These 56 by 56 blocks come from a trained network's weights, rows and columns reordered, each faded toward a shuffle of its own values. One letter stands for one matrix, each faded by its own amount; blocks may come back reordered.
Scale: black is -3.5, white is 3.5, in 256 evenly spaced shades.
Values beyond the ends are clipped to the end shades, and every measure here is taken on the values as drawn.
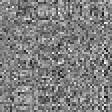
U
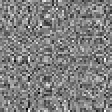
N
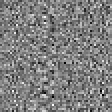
U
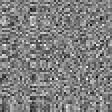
N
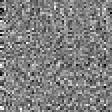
U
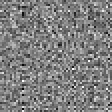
U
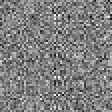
N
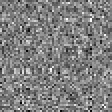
U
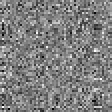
U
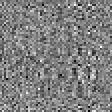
U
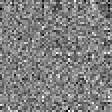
U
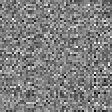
U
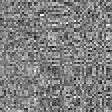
N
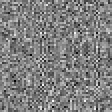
N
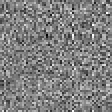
N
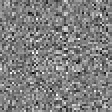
U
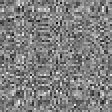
N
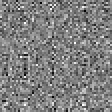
U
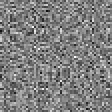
N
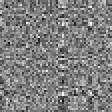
N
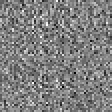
U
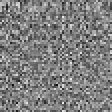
N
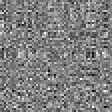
U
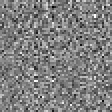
U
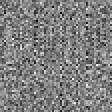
N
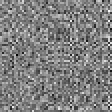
N
